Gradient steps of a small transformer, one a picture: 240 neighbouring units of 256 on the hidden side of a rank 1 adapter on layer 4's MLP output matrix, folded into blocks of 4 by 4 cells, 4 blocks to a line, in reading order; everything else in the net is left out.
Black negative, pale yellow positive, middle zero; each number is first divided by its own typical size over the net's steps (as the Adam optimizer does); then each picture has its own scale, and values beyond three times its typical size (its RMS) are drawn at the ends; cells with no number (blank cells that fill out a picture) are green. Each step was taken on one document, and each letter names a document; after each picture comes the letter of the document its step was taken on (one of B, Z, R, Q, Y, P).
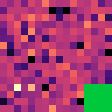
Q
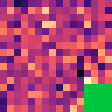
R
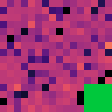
Q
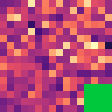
R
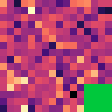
R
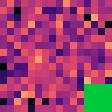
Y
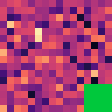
Y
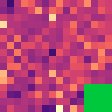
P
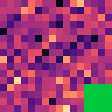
R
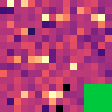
P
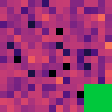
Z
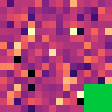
Z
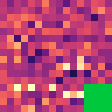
Z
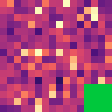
R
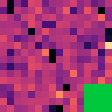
P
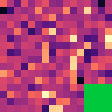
P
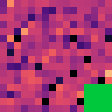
Q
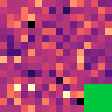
Z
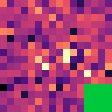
R
